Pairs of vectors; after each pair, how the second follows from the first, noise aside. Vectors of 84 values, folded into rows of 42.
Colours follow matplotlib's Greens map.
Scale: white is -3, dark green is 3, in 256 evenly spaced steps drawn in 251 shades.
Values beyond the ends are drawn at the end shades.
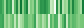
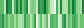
copied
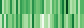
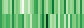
wrapped around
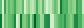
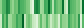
reversed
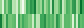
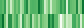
reversed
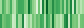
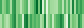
negated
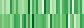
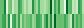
wrapped around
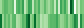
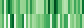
reversed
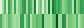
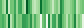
reversed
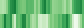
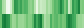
reversed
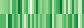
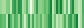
copied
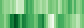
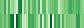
sign-scrambled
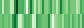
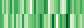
reversed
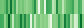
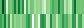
wrapped around
